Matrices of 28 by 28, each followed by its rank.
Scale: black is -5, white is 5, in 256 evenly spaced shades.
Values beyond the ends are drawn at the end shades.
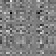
three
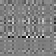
two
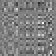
three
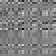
two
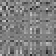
three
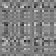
two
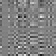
two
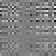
two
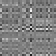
two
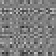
three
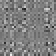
three
